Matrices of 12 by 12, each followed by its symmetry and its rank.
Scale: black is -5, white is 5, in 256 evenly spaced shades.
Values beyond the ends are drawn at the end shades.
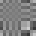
symmetric, rank one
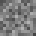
symmetric, full rank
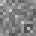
symmetric, full rank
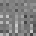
neither, rank two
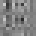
neither, rank two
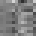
neither, rank two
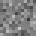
antisymmetric, full rank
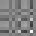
symmetric, rank one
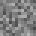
antisymmetric, full rank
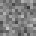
antisymmetric, full rank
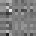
neither, rank two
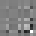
symmetric, rank one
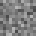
antisymmetric, full rank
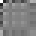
symmetric, rank one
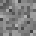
symmetric, full rank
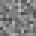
antisymmetric, full rank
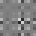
symmetric, rank one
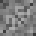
symmetric, full rank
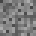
symmetric, full rank
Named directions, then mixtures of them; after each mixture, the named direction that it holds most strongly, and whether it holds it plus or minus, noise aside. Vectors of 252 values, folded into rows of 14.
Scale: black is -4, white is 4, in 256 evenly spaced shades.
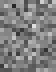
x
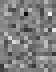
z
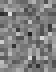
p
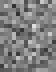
x, plus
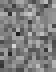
p, minus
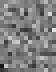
z, plus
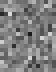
p, plus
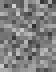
x, minus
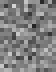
x, minus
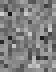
p, minus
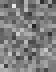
x, minus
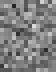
x, plus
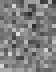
x, minus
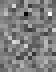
z, plus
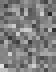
z, minus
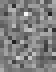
z, minus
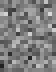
p, minus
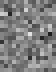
p, minus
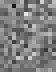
x, plus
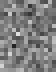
p, plus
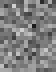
x, minus
